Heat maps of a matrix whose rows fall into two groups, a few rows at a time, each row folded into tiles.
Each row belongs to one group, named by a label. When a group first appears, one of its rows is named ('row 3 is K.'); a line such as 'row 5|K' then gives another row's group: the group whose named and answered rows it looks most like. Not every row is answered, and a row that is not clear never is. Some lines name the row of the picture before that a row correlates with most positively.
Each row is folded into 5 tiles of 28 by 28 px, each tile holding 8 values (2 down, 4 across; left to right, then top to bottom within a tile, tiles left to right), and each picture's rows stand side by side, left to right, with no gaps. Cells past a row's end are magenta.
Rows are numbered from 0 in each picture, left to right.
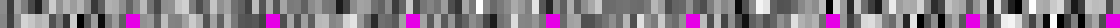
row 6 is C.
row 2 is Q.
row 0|C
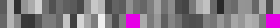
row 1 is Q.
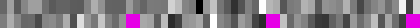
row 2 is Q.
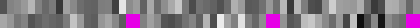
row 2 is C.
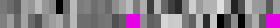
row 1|C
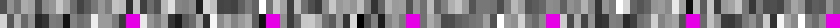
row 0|Q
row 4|Q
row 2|C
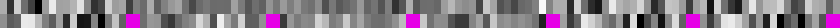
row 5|C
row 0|C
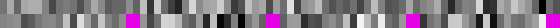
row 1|C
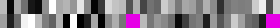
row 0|C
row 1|Q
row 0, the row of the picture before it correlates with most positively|1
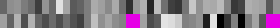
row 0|Q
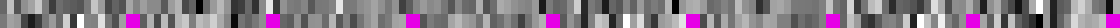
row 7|Q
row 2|Q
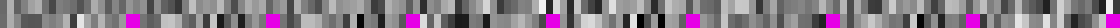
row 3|Q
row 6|C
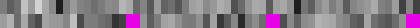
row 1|C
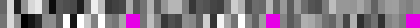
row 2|C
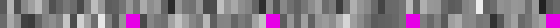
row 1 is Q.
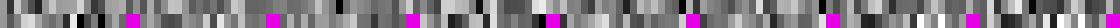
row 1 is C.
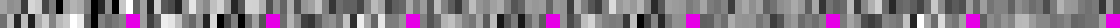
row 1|C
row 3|C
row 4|C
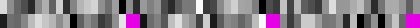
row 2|C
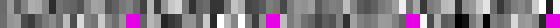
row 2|Q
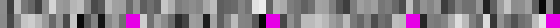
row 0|C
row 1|Q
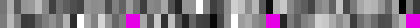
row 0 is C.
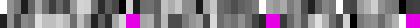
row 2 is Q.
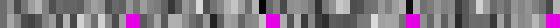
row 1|Q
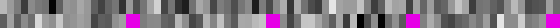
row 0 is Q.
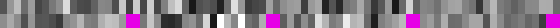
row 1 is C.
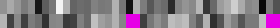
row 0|Q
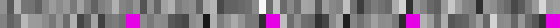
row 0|C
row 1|Q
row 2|Q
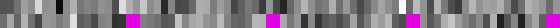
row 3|C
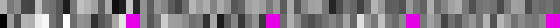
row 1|C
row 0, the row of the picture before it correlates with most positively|1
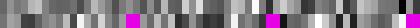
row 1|Q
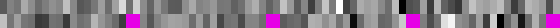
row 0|Q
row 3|C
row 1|C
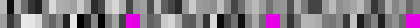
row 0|C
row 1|C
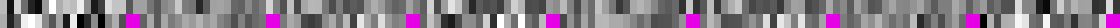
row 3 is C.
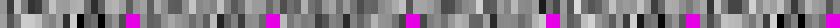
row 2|Q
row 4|C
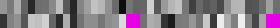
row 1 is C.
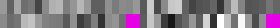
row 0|C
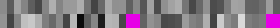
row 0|C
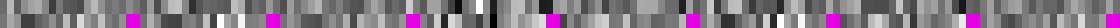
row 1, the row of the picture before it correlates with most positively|1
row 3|Q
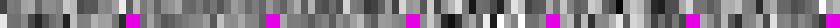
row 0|Q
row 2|Q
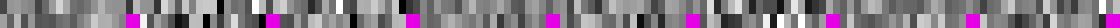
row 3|C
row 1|Q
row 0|Q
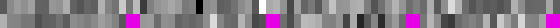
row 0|Q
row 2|C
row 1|Q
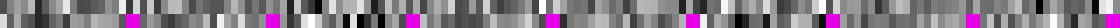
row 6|Q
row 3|Q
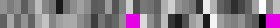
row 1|Q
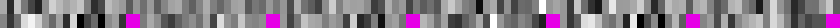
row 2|C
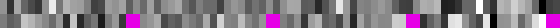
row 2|Q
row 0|C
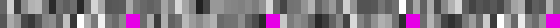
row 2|Q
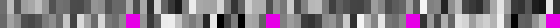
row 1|C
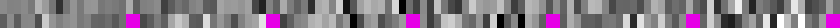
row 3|C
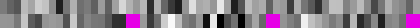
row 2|C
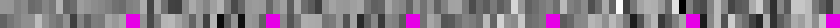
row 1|C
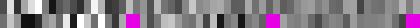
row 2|Q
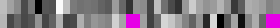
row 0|Q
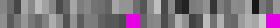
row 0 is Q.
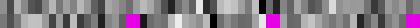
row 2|C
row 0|C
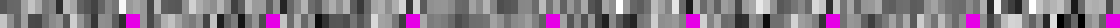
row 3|Q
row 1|C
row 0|Q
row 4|Q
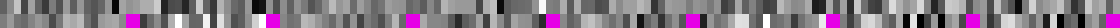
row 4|C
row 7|C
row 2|C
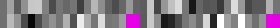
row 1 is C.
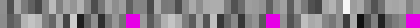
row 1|C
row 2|C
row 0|C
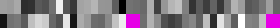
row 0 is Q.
